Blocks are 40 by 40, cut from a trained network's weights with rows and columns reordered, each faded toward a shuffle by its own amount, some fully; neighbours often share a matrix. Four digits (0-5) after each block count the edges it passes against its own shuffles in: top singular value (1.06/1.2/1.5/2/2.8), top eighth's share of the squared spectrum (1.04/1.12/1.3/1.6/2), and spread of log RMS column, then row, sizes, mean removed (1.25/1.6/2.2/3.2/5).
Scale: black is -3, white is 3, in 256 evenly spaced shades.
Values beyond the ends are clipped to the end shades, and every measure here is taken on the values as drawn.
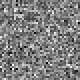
0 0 0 0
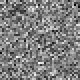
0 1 0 0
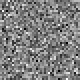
0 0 0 0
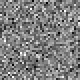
1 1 0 0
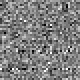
3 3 0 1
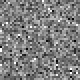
0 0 0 0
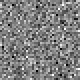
1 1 0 0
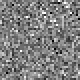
0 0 0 0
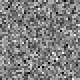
1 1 0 0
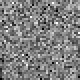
0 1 0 0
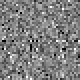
2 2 0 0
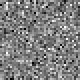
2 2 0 0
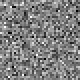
2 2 0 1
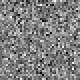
1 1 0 1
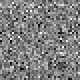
3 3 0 2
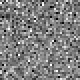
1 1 0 0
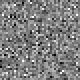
1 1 0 0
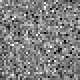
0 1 0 0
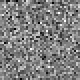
1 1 0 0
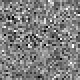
1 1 0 1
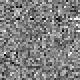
2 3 0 1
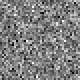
1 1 0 0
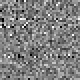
2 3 0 2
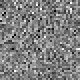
2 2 0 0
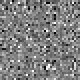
3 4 2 2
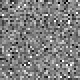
3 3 1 1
